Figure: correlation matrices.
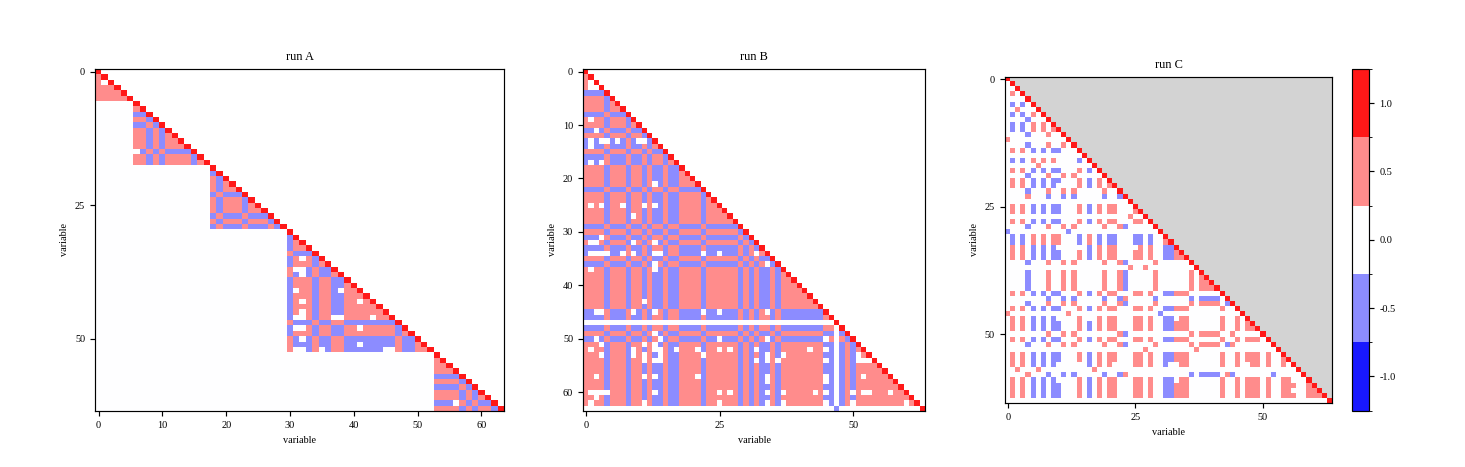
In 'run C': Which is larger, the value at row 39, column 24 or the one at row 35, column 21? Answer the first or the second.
the second
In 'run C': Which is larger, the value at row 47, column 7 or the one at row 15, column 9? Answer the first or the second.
the second
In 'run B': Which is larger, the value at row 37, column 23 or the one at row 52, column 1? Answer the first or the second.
the first
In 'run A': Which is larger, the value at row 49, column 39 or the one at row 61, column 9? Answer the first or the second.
the first
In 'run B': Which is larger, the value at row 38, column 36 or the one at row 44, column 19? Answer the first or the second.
the second
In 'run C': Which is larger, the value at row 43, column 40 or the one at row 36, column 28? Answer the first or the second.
the second
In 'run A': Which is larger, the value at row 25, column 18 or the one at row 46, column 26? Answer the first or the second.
the first
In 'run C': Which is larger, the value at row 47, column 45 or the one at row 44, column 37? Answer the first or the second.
the first
